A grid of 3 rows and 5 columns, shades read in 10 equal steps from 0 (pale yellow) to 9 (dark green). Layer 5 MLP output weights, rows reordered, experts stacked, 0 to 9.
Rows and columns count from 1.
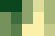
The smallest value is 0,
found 3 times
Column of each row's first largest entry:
1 2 2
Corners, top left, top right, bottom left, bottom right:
9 3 5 2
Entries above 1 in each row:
4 4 3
